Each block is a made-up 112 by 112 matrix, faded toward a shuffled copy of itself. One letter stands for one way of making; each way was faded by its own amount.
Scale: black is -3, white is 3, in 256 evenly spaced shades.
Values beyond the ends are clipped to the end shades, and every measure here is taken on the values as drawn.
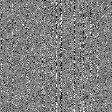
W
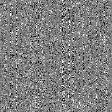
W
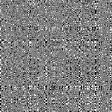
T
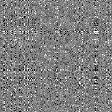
T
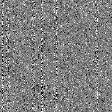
W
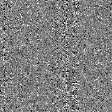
W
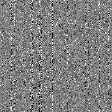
W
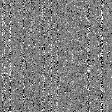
W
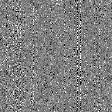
W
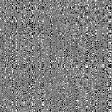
T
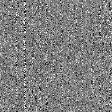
W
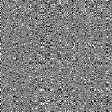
T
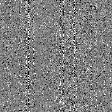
W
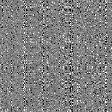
T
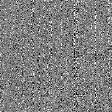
W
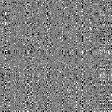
T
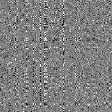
T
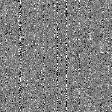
W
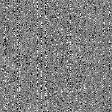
W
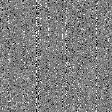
W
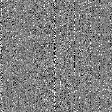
W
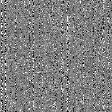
W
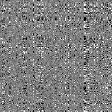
T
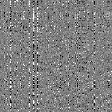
T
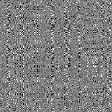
T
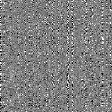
T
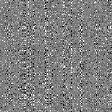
T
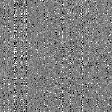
T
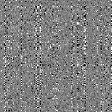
T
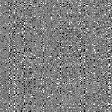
T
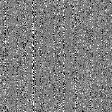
W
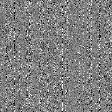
W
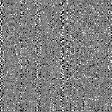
T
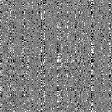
T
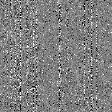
W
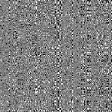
T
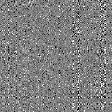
T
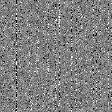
W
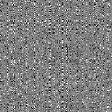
T
